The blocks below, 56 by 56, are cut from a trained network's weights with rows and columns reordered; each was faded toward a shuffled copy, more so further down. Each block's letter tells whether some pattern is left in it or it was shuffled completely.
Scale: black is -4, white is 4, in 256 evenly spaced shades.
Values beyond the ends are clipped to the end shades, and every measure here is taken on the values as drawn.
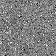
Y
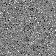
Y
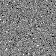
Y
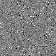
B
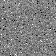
Y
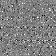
B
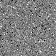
Y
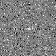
B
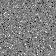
Y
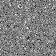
Y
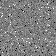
Y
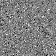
Y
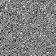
B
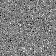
Y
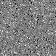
Y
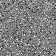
Y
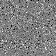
B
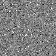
B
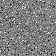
Y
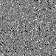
B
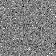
B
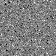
Y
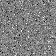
Y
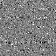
B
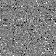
B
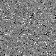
B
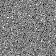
Y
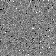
B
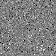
B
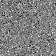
Y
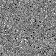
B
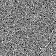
Y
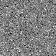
Y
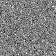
Y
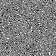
Y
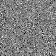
B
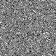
B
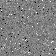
Y
